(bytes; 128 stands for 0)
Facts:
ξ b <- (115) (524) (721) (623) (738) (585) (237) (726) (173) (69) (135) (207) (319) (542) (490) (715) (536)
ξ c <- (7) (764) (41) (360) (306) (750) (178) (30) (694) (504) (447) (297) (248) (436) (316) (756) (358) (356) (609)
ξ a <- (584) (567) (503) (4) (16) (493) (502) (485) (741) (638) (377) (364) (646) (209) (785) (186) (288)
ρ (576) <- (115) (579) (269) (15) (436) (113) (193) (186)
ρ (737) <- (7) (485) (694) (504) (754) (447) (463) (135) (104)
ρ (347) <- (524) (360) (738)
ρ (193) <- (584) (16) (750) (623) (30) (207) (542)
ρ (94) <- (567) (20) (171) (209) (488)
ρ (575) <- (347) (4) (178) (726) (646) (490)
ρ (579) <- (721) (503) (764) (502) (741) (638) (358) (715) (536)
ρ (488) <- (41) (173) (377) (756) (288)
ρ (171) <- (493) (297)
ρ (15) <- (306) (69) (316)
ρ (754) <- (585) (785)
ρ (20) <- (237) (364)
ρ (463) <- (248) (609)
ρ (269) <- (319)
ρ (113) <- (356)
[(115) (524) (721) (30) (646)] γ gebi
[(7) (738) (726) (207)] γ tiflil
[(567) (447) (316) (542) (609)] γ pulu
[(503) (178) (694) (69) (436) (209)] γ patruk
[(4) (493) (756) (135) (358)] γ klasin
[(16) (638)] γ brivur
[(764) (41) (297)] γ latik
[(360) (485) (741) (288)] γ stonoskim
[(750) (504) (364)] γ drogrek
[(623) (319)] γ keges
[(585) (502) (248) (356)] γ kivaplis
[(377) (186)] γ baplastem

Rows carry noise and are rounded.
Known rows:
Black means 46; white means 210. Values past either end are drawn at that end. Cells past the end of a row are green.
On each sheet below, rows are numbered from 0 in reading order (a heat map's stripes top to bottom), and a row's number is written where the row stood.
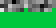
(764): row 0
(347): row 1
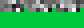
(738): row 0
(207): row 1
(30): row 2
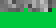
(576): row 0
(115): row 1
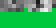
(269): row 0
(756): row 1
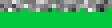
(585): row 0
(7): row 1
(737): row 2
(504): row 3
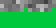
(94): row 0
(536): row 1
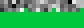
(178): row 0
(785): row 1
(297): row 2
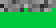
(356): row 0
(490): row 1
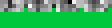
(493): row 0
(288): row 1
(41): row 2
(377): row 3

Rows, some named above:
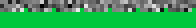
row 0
(503)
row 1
(360)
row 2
(178)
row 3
(567)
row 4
(726)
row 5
(207)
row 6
(69)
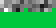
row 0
(504)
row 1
(347)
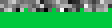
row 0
(609)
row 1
(316)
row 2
(750)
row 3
(288)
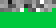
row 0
(209)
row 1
(135)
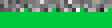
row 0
(436)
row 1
(485)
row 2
(694)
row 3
(447)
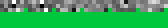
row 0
(4)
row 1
(524)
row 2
(447)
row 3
(186)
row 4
(319)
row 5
(7)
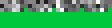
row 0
(721)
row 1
(503)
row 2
(364)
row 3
(646)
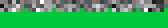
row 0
(358)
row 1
(135)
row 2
(741)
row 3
(638)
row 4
(502)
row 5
(750)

